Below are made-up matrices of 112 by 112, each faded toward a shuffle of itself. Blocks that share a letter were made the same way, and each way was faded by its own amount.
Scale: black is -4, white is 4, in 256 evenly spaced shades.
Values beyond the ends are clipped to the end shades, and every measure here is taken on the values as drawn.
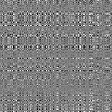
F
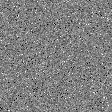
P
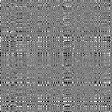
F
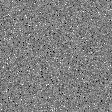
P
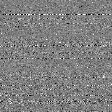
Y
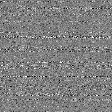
Y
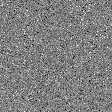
P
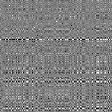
F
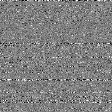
Y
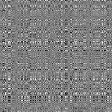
F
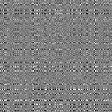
F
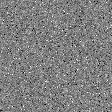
P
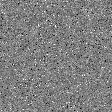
P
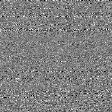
Y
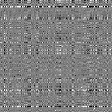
F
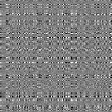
F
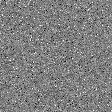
P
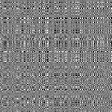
F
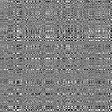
F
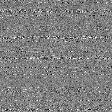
Y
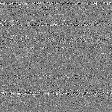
Y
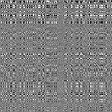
F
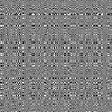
F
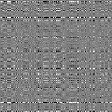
F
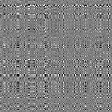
F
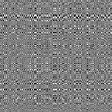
F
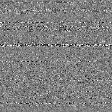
Y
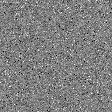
P
